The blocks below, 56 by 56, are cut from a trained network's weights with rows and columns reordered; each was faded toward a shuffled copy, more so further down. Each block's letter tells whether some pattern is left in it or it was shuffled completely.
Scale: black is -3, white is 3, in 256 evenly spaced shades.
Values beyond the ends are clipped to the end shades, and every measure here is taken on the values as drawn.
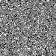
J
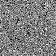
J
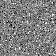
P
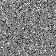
J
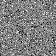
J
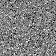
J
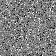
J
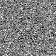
J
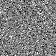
J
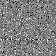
J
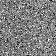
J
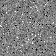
P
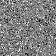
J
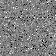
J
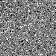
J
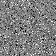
P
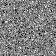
P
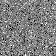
P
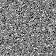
P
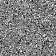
P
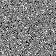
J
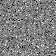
P
